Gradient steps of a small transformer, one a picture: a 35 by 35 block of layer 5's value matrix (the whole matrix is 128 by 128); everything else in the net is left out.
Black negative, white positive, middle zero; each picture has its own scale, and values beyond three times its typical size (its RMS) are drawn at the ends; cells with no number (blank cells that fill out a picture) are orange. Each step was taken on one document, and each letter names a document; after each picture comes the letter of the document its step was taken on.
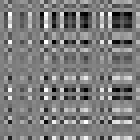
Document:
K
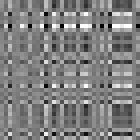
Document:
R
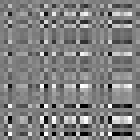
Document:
R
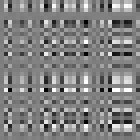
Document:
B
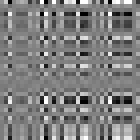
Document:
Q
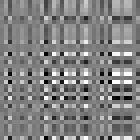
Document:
K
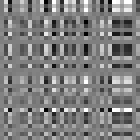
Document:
B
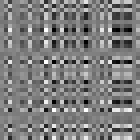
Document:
Q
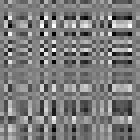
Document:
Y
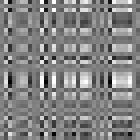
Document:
Y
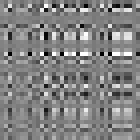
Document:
Q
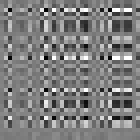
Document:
Q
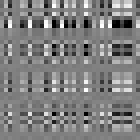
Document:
B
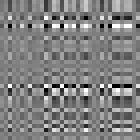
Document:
K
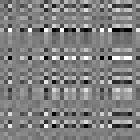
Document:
R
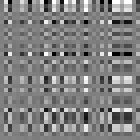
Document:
B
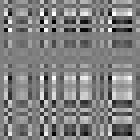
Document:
R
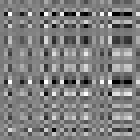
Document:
Q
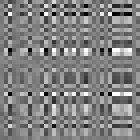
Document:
Q
